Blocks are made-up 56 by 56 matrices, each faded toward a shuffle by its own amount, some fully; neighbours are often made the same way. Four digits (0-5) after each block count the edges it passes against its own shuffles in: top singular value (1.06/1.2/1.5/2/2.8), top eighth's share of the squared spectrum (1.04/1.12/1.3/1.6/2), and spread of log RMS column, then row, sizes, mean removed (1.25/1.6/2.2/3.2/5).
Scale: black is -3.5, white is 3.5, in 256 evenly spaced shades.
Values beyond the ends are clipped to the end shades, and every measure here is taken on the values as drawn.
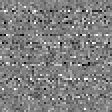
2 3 0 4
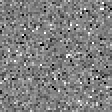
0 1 0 1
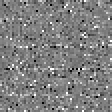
2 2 0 1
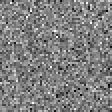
0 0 0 0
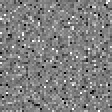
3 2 0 0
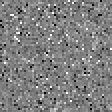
0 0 1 0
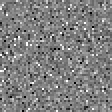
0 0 0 0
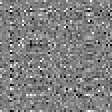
4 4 2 2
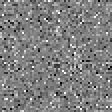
3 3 1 1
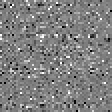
4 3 2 2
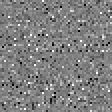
3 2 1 1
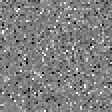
1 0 0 0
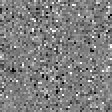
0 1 1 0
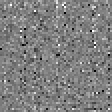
1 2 2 1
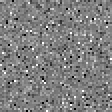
0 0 0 0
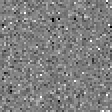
1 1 1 0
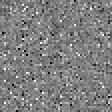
1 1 1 0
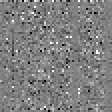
2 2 3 2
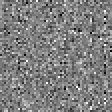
1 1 2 0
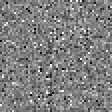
0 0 1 0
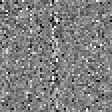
2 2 2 0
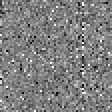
2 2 2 0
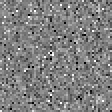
0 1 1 0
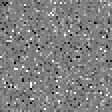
1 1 0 0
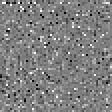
3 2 0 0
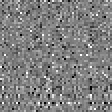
4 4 2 2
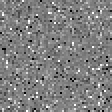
2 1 0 0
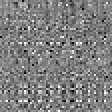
4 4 2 3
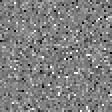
1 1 0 0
